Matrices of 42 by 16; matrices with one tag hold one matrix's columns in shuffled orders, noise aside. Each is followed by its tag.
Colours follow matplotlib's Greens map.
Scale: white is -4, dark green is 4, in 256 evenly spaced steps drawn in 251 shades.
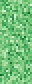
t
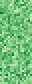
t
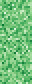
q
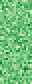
q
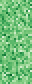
t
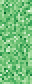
t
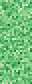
q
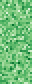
q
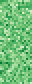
q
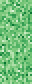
t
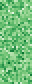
q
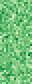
t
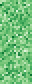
t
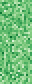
t
